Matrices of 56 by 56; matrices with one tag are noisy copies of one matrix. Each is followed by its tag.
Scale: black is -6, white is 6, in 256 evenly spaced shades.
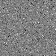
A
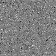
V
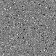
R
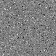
R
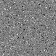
R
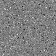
R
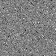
A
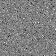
A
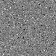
R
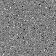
R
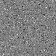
R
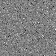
A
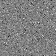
A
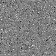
V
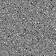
A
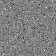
R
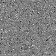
V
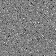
A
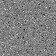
R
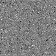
V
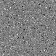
R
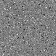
R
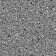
A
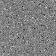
R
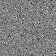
A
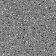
R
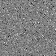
A
